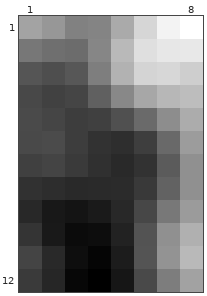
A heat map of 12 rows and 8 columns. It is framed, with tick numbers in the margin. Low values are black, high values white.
Ninth with the highest average: top right. Ninth with the lowest average: bottom middle. Slope: up to the top right. Mirror symmetry: none.
